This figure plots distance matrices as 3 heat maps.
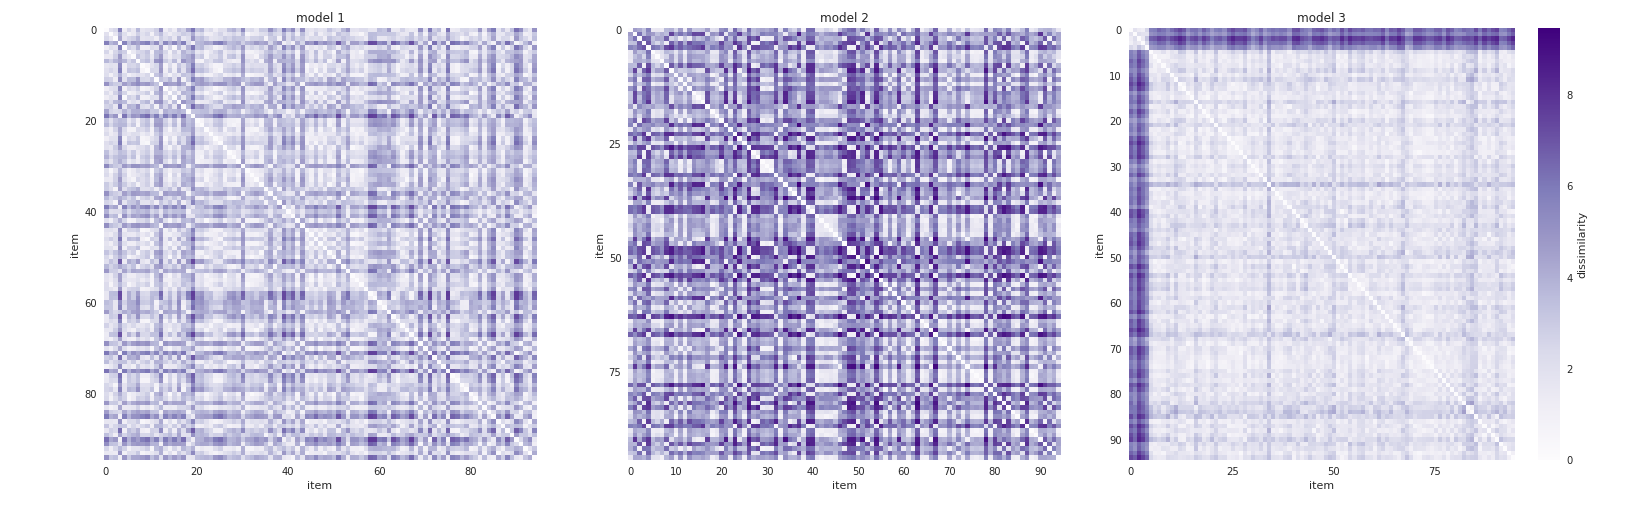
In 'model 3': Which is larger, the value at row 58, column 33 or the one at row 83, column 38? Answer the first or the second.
the second
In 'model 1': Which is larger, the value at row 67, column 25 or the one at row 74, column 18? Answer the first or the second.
the second
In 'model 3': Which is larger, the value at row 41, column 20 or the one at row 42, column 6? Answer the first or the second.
the first
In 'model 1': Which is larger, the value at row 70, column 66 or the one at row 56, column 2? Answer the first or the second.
the second
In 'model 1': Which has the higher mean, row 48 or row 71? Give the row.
71
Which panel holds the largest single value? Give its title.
model 2
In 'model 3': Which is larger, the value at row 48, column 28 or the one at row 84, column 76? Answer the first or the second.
the second
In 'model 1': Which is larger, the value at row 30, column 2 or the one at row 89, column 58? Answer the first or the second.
the second
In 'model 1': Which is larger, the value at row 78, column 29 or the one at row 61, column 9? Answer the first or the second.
the first
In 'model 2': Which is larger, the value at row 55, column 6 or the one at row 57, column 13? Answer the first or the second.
the first
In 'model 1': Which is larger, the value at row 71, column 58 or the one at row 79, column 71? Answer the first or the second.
the first
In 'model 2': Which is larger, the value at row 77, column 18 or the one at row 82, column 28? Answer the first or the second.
the second
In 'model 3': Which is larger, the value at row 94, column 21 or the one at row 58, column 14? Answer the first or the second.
the first
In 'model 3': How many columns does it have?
95
